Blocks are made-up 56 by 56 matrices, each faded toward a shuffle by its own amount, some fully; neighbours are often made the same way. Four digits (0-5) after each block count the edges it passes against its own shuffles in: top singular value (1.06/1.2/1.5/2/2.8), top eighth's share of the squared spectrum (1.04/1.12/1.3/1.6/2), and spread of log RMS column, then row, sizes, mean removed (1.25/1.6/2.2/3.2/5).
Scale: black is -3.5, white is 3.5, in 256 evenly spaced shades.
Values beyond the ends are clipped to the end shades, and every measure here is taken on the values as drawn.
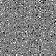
3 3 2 0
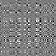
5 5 3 4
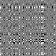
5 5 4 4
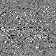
1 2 0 3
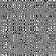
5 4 3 3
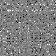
3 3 1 1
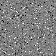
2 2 0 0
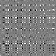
5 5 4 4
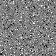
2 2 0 0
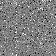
1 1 0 0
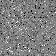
1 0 0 0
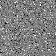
2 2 0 0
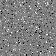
0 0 0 0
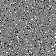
0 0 0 0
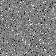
0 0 0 0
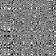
4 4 3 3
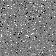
0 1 0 0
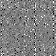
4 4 2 1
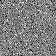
0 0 0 0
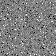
1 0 0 0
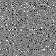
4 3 1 2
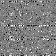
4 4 1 2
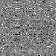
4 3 1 1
